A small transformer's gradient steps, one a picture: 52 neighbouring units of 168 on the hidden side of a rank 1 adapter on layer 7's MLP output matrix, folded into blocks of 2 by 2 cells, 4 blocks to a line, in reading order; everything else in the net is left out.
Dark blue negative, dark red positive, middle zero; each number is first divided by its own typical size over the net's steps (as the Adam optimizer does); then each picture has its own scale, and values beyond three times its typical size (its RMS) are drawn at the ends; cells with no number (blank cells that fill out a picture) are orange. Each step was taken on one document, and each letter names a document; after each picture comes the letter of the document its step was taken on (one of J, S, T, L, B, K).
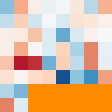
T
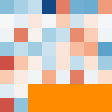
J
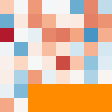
T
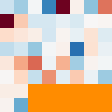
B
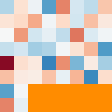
J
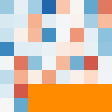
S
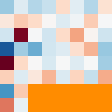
J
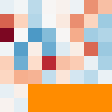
T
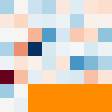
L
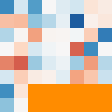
T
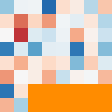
J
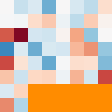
J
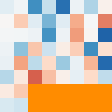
S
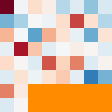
T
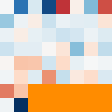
B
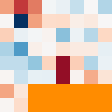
T
